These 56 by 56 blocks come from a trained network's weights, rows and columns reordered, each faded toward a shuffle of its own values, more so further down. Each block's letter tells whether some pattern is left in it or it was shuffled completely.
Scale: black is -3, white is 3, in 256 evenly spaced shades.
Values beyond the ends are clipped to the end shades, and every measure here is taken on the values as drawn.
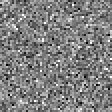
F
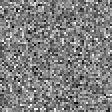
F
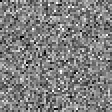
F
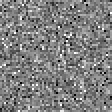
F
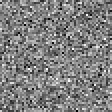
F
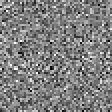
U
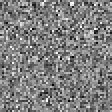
U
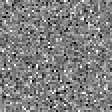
F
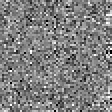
U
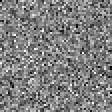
F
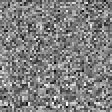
U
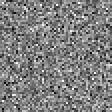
F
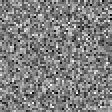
U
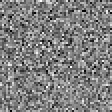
U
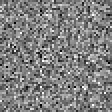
U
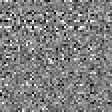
U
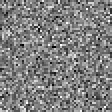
F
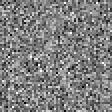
U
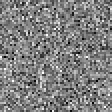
F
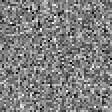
F
